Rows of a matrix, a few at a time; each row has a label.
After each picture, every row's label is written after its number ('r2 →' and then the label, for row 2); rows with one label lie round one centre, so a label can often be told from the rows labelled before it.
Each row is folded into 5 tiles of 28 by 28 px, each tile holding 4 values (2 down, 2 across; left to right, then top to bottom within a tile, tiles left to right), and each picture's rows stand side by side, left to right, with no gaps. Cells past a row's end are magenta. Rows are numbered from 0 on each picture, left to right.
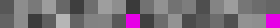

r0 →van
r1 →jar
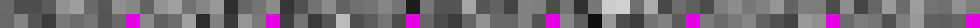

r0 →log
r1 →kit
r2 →van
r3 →van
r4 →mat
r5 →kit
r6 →log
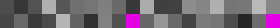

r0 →van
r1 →log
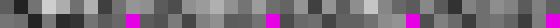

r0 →mat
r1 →log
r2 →jar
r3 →log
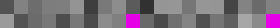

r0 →kit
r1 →kit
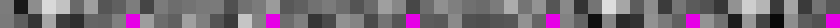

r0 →mat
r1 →kit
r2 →van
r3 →jar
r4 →mat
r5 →mat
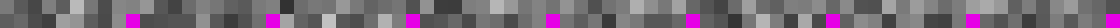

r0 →log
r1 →log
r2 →kit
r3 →log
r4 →log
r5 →van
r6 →log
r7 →jar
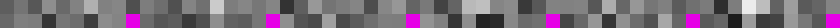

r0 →jar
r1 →log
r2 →kit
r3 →mat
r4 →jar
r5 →mat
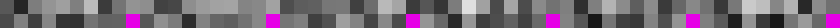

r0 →mat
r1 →log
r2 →van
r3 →mat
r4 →mat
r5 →mat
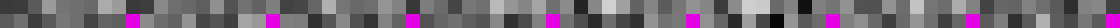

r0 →van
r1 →kit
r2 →van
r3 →log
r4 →mat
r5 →mat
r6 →log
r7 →van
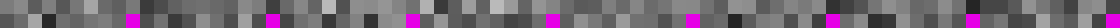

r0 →jar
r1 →van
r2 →jar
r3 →log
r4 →log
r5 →van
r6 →van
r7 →van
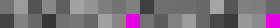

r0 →jar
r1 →kit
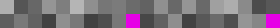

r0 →log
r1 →jar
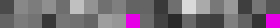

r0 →jar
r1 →mat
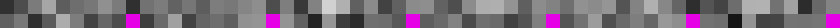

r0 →van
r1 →jar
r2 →mat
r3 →log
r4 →jar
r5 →mat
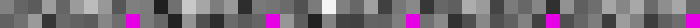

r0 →jar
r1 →mat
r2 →mat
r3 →van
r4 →log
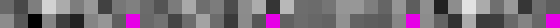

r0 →mat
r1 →van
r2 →log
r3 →mat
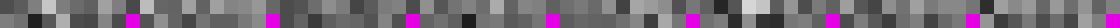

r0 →van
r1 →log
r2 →van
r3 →log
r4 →jar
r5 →mat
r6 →log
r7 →kit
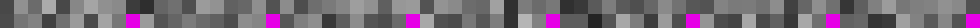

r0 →jar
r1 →kit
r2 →log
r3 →kit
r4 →van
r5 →kit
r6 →van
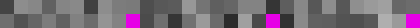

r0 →kit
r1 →van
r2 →jar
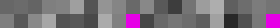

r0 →kit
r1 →log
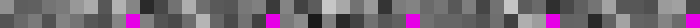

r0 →log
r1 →van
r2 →mat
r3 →jar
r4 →van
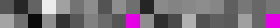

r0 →mat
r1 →kit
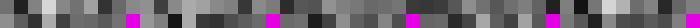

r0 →mat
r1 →mat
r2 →van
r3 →van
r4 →mat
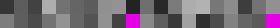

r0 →van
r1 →mat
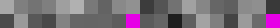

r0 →log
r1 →van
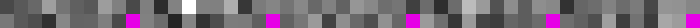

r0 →van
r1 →mat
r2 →jar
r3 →mat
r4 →kit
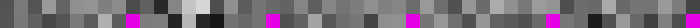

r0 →jar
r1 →mat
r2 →jar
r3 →log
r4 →van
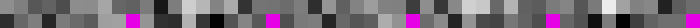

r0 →jar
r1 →mat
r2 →jar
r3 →mat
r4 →mat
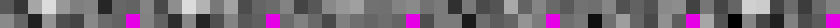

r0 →mat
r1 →mat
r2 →log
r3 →jar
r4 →van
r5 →mat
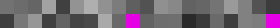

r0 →jar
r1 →jar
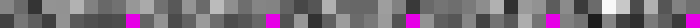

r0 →log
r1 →log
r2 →van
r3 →kit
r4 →mat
